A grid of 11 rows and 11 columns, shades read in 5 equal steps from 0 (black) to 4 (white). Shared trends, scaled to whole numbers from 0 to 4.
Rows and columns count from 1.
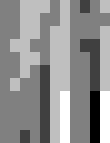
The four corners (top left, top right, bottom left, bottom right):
2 3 2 4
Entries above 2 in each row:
5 3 5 5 5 4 4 3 3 3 3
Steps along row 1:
same up same same down up down down up up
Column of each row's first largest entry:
3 3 3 2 3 3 2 7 7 7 7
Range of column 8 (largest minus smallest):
0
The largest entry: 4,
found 8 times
